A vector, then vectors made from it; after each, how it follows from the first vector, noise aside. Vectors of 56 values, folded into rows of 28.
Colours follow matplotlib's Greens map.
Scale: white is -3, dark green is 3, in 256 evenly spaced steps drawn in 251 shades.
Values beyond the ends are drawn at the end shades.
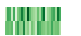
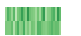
shrunk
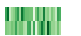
wrapped around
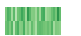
shrunk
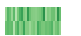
shrunk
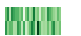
wrapped around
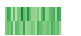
shrunk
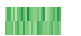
shrunk
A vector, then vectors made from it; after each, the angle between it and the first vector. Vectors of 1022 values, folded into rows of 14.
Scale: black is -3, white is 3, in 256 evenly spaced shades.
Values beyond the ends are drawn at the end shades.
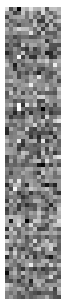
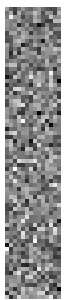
orthogonal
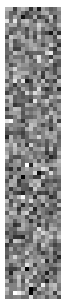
orthogonal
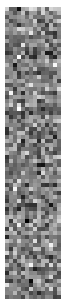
nearly parallel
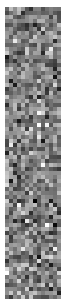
partly opposed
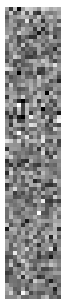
partly aligned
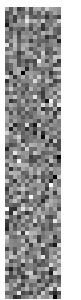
orthogonal
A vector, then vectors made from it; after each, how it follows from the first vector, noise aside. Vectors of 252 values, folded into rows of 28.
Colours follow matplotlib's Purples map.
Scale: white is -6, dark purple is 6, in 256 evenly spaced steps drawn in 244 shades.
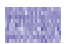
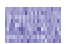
negated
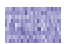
negated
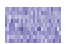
negated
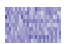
wrapped around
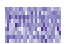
scaled up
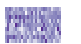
scaled up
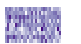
scaled up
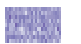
copied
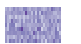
negated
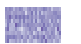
copied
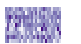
scaled up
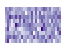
scaled up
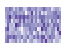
scaled up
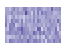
negated
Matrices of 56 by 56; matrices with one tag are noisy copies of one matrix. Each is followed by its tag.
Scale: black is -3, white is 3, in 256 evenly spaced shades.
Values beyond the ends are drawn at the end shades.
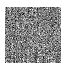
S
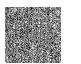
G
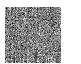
S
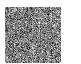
G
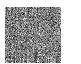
S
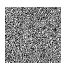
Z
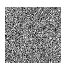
Z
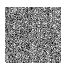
G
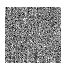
S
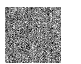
G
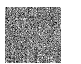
S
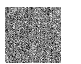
G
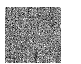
S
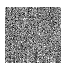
S
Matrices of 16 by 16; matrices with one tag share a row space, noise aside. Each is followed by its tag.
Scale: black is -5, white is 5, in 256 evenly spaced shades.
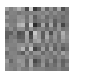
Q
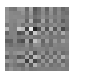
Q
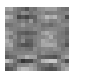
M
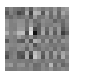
Q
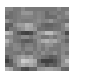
M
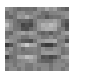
M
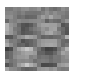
M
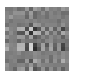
Q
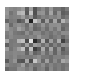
Q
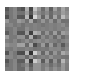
Q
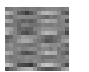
M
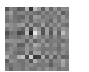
Q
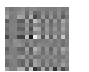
Q
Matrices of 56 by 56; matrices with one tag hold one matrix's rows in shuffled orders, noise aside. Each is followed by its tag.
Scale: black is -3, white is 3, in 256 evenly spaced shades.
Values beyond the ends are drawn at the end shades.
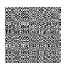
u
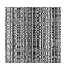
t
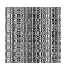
t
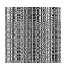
t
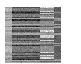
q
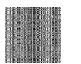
t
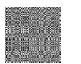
u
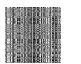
t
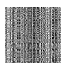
t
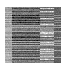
q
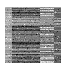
q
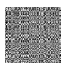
u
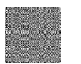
u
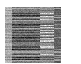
q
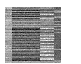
q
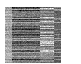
q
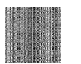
t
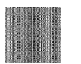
t
